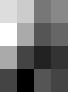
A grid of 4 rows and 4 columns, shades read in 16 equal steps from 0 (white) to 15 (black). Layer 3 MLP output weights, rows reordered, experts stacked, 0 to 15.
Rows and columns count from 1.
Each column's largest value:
11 15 13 12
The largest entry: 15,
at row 4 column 2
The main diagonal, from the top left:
2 5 13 11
